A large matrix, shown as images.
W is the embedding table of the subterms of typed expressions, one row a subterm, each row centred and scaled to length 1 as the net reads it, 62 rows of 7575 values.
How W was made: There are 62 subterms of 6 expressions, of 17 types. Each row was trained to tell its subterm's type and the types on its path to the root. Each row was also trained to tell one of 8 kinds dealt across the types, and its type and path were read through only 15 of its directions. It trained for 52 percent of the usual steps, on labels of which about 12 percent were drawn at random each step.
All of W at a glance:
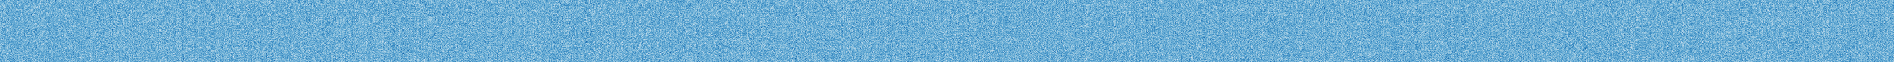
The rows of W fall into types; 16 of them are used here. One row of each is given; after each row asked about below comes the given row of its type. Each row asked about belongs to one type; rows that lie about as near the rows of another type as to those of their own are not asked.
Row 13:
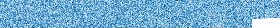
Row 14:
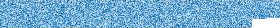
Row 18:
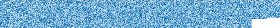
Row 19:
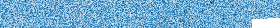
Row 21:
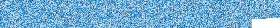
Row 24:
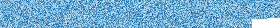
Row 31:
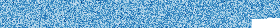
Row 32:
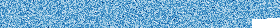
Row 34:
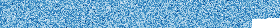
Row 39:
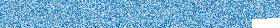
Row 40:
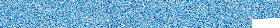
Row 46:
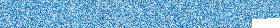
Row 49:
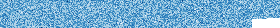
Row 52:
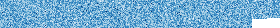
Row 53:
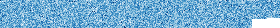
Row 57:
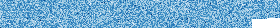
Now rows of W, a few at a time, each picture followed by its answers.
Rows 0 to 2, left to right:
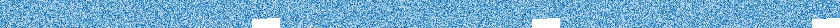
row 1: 52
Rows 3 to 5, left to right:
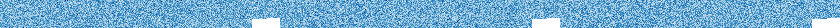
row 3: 32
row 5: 24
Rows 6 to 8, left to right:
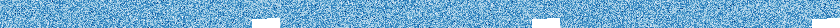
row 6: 18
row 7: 40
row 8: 18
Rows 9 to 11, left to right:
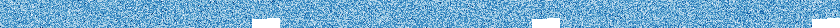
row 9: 52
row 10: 57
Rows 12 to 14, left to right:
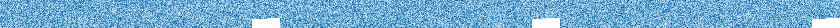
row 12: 18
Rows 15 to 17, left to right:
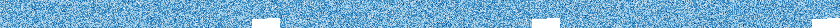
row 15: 14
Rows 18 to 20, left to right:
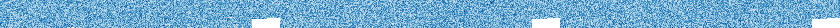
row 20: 31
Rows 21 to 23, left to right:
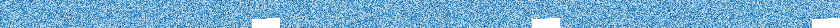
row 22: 31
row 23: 24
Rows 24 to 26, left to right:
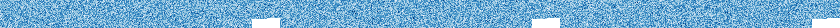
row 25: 34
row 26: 40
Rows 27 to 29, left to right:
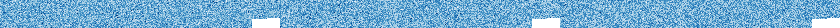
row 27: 57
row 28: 34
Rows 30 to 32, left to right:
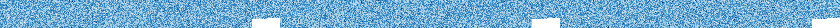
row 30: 34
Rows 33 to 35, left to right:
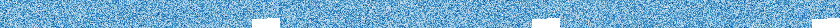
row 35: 24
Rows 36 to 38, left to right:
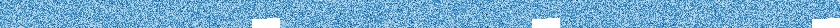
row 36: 21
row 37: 14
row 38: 57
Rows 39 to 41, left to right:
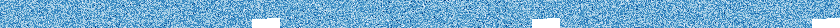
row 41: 32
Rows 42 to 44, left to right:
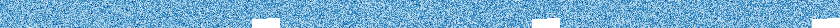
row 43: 39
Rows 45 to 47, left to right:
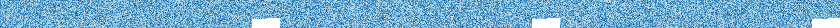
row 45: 34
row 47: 31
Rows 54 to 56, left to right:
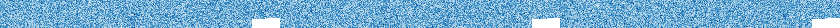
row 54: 49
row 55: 40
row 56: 19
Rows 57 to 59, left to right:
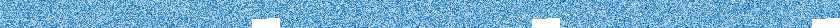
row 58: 19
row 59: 14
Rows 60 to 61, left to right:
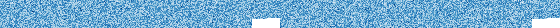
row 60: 40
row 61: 31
